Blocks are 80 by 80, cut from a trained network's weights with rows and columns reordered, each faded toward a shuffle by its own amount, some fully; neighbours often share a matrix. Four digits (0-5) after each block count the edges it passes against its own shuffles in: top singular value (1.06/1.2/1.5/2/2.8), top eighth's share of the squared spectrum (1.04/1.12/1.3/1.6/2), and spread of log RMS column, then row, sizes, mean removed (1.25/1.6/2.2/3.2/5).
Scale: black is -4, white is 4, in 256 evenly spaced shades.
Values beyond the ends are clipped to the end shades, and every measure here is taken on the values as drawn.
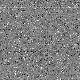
1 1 0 0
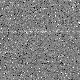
1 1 0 0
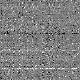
3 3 3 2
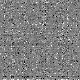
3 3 2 1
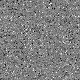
1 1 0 0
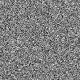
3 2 0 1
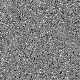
1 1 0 0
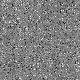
2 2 0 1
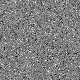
0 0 0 0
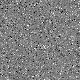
0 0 0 0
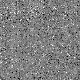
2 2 0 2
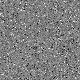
0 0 0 0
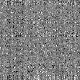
3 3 0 3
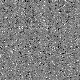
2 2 0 1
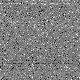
2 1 0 1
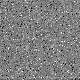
0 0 0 0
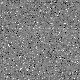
1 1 0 0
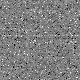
1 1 0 0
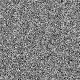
1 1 0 0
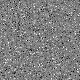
0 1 0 0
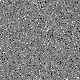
1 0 0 0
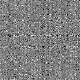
3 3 0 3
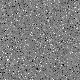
0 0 0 0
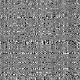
3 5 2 4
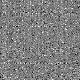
3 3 0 2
